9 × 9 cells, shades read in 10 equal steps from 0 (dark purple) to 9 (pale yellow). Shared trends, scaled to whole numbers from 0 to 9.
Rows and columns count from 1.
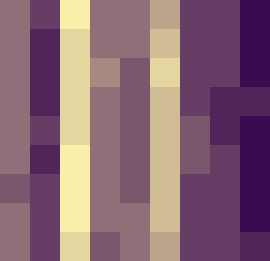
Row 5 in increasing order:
0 1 2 3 3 4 4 7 8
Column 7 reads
2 2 2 2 3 3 2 2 2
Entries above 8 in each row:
1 0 0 0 0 1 1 1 0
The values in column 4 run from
3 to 5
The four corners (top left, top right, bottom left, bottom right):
4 0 4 1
